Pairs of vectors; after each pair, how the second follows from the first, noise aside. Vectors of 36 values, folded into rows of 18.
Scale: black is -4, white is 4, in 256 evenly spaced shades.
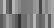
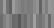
shrunk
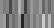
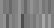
shrunk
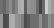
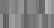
shrunk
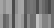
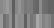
shrunk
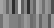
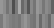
shrunk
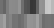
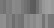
shrunk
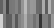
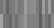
shrunk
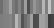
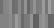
shrunk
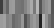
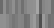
shrunk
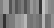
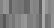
shrunk
